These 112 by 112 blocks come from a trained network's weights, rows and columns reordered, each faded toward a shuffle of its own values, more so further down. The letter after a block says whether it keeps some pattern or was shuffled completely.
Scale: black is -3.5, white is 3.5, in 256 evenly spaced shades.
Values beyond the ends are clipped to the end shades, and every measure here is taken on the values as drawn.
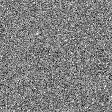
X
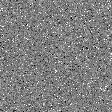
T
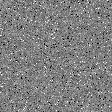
T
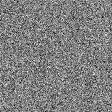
X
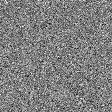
T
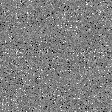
X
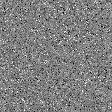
X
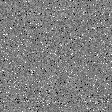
X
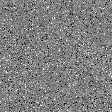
X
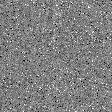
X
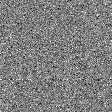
X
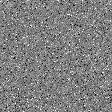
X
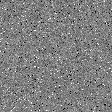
T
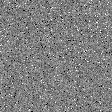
T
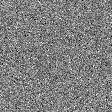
T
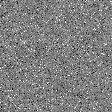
T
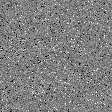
T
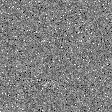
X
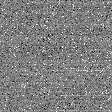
X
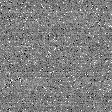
X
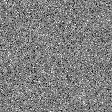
X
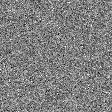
T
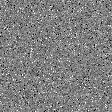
T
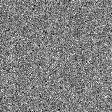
X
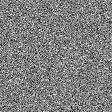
T
